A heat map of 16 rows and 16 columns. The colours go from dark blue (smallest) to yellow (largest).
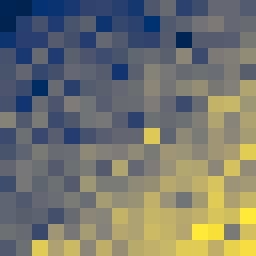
No regular stripes run through it. The ninth with the lowest average is the top left. Fine speckle covers the field. Values rise toward the bottom right. The bottom right is the ninth with the highest average.
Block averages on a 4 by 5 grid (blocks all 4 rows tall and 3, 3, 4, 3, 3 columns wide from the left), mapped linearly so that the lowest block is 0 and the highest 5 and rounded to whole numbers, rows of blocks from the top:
01112 | 11223 | 22334 | 23445
